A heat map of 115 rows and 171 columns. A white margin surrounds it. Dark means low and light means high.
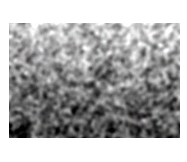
The field is mottled with small blotches. The field climbs toward the top. On average the colour sits 50% of the way up the scale.
